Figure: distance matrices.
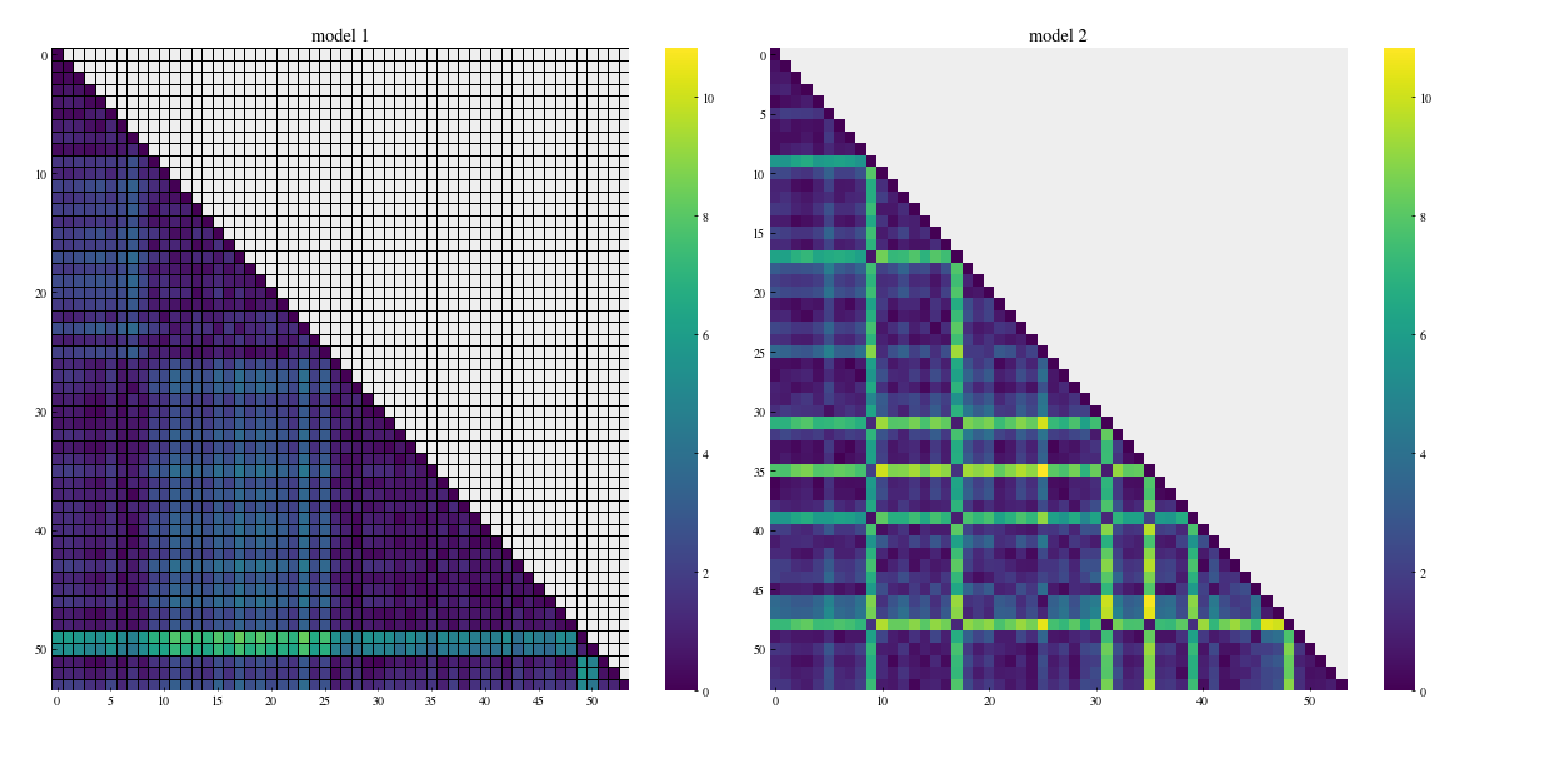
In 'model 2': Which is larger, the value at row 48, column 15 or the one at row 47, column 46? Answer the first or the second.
the first
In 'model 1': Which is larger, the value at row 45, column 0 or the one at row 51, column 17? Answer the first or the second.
the second
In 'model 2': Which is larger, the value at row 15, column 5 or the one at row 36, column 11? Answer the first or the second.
the first
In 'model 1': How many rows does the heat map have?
54
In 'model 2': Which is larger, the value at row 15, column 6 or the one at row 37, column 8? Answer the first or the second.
the first
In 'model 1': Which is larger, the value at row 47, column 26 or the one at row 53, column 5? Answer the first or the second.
the second
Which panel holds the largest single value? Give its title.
model 2
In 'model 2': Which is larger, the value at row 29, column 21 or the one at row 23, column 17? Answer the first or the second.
the second
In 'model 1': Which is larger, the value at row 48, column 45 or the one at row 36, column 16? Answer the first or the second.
the second
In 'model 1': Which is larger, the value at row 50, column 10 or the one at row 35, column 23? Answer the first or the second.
the first
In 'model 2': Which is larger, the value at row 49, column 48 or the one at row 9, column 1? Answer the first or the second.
the first
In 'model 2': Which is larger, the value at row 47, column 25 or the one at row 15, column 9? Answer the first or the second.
the second
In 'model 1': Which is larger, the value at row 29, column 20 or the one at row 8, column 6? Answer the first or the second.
the first
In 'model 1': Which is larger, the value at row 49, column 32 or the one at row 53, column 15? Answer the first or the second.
the first
